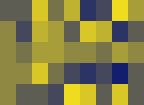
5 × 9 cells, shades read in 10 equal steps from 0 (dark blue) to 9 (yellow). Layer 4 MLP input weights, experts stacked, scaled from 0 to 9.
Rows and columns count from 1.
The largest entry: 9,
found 2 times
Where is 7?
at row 1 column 5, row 2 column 3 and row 2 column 7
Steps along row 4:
same up down down down up down up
